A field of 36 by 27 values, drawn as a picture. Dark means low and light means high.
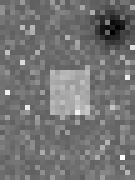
An odd patch, higher than its surroundings, sits in the centre. A single dip lies in the top right. No single row or column stands out from its neighbours. No regular stripes run through it. The ninth with the lowest average is the top right. Neither half mirrors the other. The centre is the ninth with the highest average.
